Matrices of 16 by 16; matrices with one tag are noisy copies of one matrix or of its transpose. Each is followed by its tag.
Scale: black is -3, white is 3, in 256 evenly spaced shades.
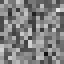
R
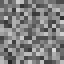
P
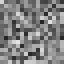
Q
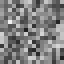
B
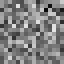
P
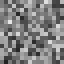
B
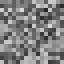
B
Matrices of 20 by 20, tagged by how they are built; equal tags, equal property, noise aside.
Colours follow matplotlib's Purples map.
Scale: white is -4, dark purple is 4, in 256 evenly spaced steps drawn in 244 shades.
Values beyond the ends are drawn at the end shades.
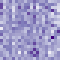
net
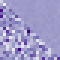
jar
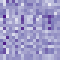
net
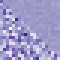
jar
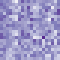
net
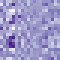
net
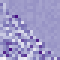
jar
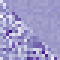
jar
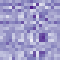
net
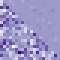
jar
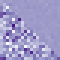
jar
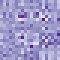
net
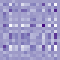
net
